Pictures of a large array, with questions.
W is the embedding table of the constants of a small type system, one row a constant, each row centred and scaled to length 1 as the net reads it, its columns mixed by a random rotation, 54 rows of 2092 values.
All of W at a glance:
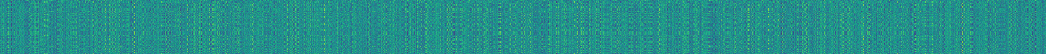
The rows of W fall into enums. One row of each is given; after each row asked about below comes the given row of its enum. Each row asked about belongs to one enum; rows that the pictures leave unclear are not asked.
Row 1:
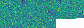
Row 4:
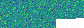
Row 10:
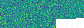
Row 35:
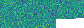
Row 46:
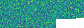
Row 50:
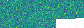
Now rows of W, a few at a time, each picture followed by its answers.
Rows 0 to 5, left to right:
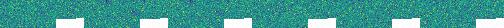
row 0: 46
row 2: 1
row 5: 4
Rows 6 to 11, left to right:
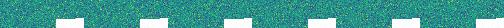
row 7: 50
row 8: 10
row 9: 10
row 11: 46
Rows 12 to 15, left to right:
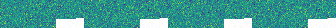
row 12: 10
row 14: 35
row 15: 50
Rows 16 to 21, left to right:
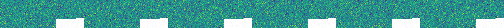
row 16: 10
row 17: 4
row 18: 50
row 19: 35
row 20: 35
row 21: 50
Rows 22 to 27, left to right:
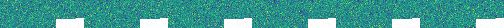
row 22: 50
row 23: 4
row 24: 10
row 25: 1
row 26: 35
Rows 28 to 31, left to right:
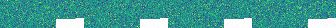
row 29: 10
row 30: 10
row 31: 50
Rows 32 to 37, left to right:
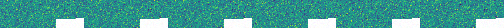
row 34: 50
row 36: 4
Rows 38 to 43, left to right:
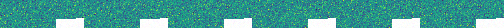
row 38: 4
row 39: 4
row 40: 10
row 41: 50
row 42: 50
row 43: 10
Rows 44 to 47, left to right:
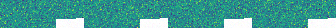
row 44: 4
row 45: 50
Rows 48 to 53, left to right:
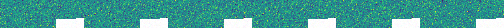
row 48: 10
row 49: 4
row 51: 4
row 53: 1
